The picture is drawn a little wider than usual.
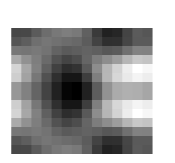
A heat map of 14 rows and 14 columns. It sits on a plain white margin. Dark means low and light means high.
Grain: blotchy. Ninth with the lowest average: centre. Mirror symmetry: top to bottom. Stripes: none.
